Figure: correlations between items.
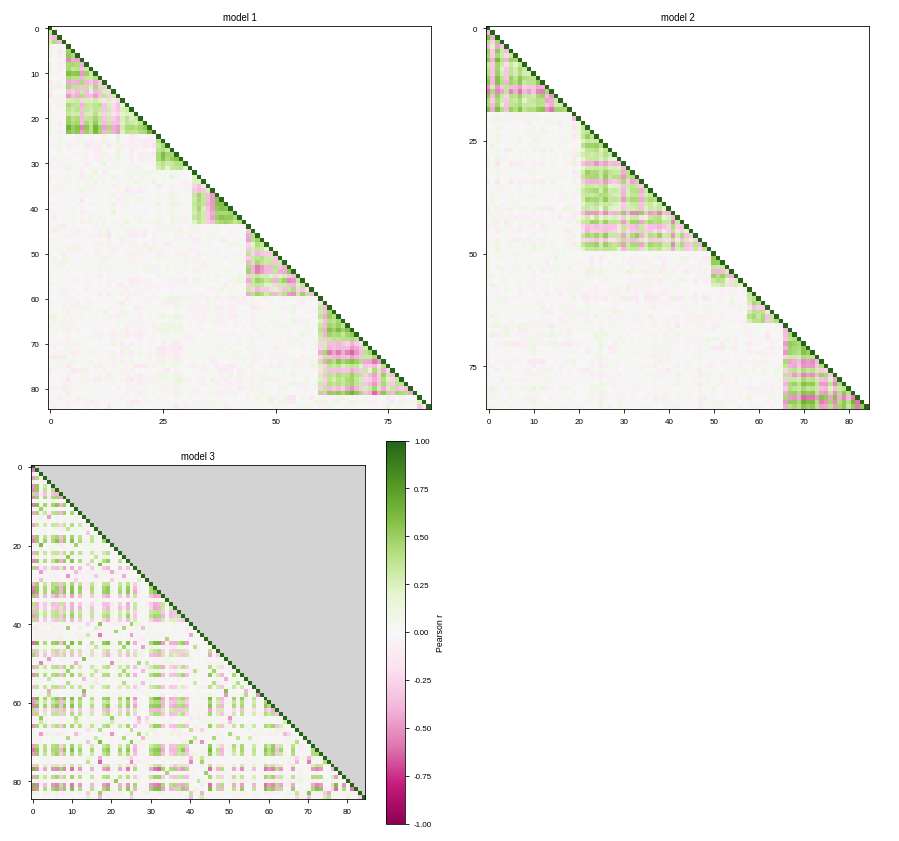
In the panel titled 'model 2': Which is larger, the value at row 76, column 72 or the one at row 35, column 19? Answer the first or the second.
the first
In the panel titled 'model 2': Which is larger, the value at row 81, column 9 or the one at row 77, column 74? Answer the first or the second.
the second
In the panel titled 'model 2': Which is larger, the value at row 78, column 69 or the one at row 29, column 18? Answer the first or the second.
the first
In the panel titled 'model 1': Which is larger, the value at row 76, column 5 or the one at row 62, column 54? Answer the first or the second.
the second
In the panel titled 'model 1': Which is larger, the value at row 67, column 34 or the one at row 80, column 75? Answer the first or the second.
the first
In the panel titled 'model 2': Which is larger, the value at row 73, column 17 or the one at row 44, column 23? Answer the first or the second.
the first
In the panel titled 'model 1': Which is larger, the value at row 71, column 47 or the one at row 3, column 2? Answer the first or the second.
the first
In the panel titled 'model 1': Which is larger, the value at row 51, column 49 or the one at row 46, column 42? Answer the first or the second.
the first
